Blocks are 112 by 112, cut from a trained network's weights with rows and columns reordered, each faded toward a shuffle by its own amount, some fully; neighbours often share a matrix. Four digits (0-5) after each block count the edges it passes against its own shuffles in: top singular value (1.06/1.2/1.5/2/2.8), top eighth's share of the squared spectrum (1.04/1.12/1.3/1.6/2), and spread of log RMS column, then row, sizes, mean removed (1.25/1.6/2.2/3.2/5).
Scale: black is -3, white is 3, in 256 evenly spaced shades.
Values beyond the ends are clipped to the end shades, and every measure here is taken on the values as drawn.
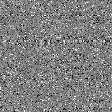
3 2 0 2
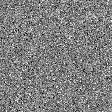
1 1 0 0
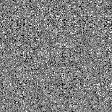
2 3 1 2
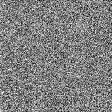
3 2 0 0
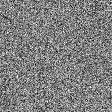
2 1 0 0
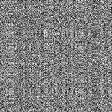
4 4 1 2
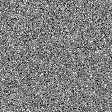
0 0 0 0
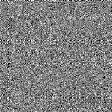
4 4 2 2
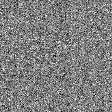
1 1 0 0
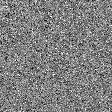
0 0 0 0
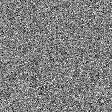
0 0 0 0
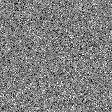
1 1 0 0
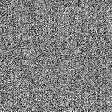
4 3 0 1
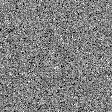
1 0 0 0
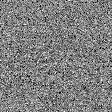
2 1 0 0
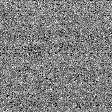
3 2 0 0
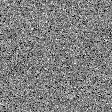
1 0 0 0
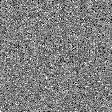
3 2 0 0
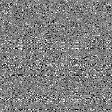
4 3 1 3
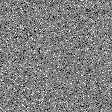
0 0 0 0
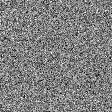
1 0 0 0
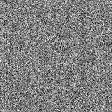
3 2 0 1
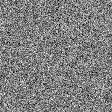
0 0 0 0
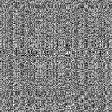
4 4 2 2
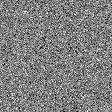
2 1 0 0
